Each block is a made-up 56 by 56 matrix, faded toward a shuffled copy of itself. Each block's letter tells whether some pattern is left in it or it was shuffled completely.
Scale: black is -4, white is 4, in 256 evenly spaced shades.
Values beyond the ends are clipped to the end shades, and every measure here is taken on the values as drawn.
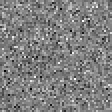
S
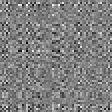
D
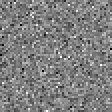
S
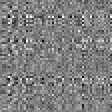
D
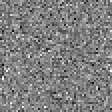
S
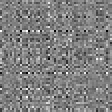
D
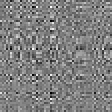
D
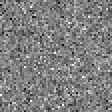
S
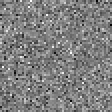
S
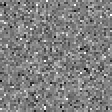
S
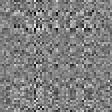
D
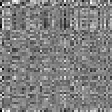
D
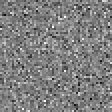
S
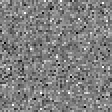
S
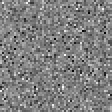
S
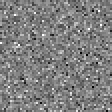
S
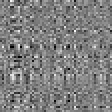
D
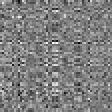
D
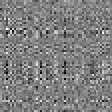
D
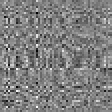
D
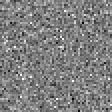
S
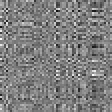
D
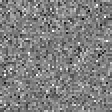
S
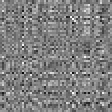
D
